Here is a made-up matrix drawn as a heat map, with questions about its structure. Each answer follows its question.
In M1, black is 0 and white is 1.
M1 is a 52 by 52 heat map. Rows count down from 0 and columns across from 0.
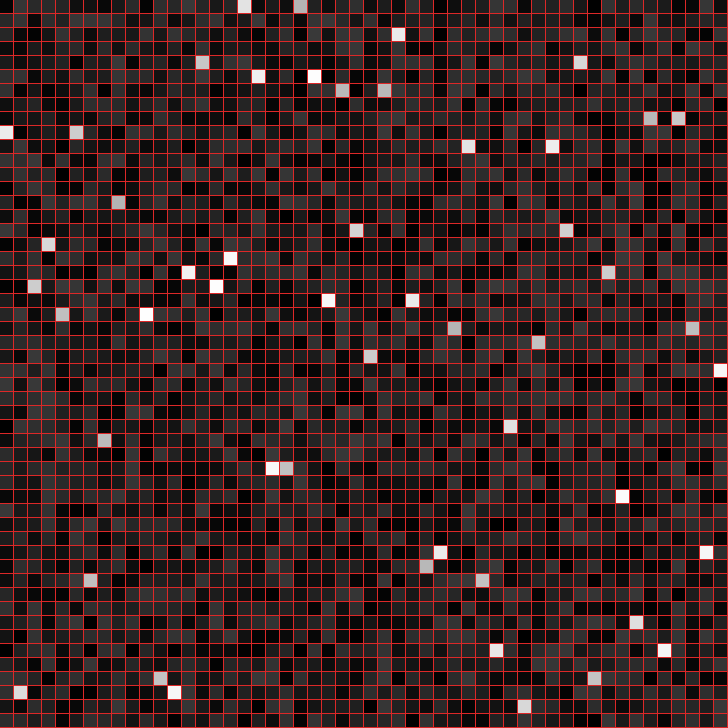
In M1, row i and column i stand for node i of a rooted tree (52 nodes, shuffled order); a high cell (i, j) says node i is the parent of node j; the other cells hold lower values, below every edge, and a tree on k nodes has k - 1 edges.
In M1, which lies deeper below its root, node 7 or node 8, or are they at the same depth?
node 7
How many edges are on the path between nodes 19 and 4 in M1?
4
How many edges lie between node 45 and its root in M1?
9
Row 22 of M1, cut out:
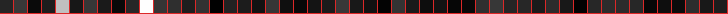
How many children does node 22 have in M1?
2
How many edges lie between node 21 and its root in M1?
2
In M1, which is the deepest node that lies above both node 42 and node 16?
5
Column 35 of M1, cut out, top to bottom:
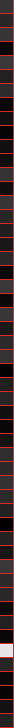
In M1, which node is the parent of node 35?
46
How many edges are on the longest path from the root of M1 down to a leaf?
9
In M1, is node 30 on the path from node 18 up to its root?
no
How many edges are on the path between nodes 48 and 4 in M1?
3
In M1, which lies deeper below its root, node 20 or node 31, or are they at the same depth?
the same depth
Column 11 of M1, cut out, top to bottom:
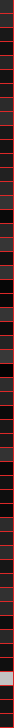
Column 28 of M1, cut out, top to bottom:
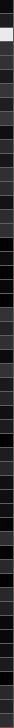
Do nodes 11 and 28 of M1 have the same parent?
no
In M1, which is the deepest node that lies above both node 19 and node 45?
22
